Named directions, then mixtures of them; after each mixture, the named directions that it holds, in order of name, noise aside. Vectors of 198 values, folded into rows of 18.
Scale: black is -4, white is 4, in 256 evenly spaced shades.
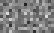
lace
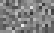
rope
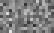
lace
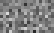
lace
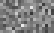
rope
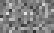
lace, rope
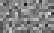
lace, rope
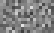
rope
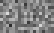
lace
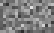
lace, rope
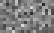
rope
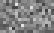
rope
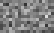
lace, rope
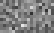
rope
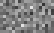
rope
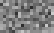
lace, rope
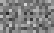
lace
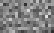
lace, rope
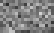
lace, rope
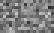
lace, rope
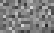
lace, rope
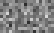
lace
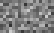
lace, rope
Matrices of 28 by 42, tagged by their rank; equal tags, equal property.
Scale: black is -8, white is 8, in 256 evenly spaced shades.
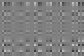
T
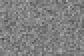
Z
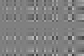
T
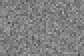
Z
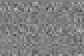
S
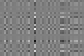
T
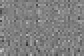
S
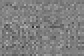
S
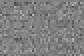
S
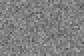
Z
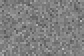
Z
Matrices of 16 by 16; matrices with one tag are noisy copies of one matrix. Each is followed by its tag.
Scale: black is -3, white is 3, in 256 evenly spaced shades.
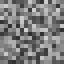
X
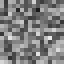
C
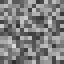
X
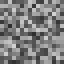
X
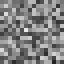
X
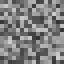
X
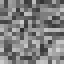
C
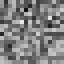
C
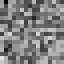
C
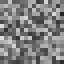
X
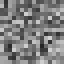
C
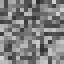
C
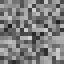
X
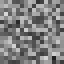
X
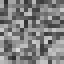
C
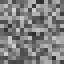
X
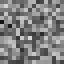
X
